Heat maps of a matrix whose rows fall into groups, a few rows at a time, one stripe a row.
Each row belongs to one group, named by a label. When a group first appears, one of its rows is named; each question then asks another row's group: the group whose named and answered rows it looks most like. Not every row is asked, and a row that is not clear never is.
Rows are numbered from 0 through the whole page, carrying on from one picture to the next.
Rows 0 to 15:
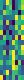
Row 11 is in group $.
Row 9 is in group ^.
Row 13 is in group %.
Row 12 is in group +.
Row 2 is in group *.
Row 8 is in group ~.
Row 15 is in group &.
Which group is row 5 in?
^
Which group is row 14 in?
%
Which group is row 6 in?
&
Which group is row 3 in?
^
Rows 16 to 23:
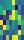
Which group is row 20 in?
&
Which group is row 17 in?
+
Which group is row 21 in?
*
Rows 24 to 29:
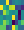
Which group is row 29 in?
~
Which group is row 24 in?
%
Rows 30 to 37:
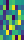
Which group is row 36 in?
%
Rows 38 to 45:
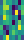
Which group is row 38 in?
*
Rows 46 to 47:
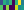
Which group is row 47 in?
&
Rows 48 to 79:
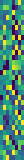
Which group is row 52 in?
+
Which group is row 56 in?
*
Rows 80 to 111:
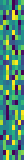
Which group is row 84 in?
*
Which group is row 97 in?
+
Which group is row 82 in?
+
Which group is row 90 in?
+
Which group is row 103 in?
^
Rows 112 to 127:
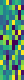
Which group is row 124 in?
^
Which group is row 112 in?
%
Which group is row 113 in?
+
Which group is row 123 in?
~
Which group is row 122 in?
^
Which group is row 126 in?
+
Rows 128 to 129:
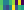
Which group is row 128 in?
+
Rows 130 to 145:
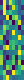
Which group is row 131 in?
~
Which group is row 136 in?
~
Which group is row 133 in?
%
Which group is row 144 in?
~
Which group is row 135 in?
*
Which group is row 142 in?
+
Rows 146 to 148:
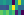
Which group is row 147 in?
$
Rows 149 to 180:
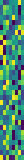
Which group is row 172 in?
$
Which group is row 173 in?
+
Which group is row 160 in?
*
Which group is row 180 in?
&
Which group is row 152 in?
$
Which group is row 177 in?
*
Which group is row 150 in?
*
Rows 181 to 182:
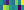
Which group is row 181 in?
^
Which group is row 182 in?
*
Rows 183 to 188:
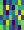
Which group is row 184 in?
&
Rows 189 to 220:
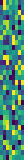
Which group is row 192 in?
^
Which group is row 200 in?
*
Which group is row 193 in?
*
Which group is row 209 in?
+
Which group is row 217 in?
*
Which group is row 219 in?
$
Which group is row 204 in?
&
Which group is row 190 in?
*
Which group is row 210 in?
~
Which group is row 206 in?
*
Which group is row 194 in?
&
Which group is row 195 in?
*
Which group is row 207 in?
~
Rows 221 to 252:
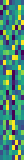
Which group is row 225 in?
^
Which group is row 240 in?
~
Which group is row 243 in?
&
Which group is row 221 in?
%
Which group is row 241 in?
&
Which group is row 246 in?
~
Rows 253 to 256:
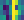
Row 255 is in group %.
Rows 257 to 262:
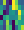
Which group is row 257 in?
~
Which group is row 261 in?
&
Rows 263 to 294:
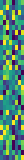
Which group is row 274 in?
~
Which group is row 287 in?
$
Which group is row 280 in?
^
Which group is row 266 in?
~
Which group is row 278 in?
*
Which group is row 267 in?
&
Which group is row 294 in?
^
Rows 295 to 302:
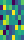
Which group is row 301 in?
&
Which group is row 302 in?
~
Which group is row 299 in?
*
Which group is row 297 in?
$
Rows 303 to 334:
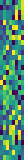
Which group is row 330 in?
+
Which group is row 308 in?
%
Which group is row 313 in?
~
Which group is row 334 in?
*
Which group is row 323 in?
*
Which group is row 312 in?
%
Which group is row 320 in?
*
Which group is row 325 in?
~
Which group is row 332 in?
%
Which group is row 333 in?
$
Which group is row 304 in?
^
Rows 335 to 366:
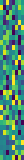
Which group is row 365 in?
^
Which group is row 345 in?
*
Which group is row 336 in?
&
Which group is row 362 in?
$
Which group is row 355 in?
+
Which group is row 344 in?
~
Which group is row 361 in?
*
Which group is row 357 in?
*
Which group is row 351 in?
~
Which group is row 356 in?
&
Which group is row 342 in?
*
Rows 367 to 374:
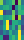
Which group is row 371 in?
%
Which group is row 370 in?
+
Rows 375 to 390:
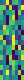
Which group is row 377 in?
+
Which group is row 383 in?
~
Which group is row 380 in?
*
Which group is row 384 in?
+
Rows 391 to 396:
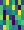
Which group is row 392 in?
$
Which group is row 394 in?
&
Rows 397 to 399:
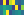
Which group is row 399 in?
%
